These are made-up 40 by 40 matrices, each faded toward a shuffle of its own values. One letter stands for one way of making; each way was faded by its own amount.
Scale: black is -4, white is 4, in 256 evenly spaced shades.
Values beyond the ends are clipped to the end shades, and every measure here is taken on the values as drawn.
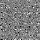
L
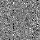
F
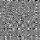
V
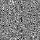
F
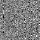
F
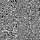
F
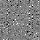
L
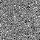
F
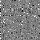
L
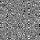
V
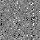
L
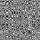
V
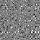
L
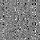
L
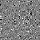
L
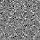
L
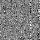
F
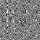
L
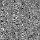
F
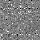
L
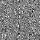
F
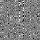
V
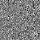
F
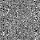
F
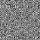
V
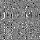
V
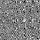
L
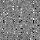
L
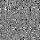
L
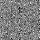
F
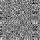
V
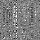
V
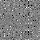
L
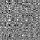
V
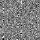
F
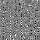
L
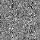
F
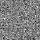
F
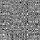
V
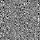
F
